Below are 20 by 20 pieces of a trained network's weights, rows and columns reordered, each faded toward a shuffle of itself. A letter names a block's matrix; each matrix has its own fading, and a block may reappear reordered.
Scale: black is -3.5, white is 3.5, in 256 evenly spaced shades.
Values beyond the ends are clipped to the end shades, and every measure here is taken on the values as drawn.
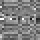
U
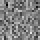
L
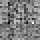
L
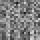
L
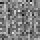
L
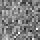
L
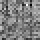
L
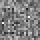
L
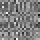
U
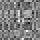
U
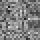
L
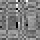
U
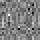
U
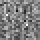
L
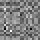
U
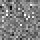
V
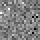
V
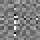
U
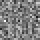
L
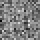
L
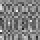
U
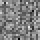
L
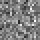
V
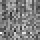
L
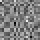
U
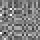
U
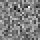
L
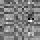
U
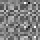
U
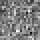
V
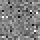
V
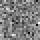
V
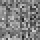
L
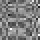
U
